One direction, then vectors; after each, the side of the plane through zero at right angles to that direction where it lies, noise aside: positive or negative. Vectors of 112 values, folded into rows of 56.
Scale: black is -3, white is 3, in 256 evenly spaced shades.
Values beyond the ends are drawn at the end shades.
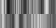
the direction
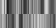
positive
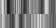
positive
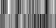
negative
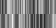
negative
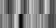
positive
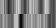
positive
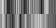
positive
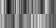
positive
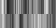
positive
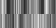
positive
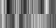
positive
